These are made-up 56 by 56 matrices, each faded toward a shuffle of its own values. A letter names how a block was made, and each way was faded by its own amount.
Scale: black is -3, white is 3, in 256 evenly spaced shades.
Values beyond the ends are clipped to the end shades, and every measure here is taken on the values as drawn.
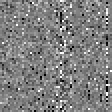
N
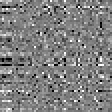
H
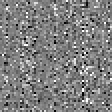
N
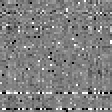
H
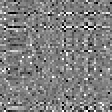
H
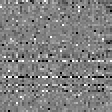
H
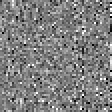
N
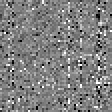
N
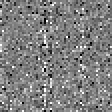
N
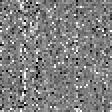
N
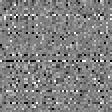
H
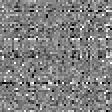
H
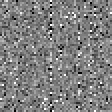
N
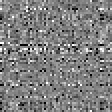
H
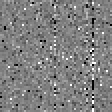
N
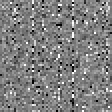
N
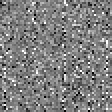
N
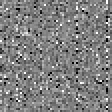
N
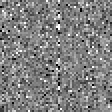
N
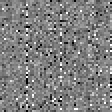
N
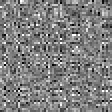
H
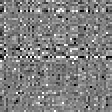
H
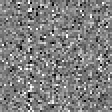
N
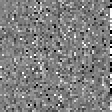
N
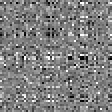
H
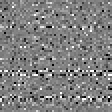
H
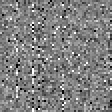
N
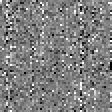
N
